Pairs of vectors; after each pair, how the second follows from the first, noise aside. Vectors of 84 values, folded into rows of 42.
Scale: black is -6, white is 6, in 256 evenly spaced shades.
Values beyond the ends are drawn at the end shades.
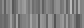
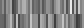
scaled up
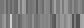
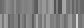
wrapped around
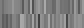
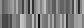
scaled up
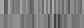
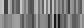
scaled up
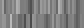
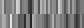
scaled up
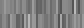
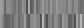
wrapped around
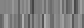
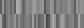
wrapped around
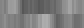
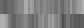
wrapped around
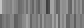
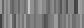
wrapped around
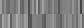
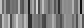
scaled up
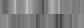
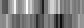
scaled up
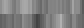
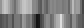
scaled up
